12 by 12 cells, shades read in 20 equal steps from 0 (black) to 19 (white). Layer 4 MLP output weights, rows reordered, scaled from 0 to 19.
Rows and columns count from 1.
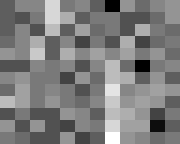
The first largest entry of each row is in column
4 4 4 3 3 8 8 8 8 8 8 8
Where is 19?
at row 12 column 8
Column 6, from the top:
10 7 12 5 10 6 11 6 8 10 10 5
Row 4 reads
8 10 13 7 10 5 9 6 13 5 8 9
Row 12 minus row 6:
3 2 -4 -3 1 -1 -3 5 3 10 -1 -1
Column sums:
104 110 113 117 112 100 105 143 126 104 103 107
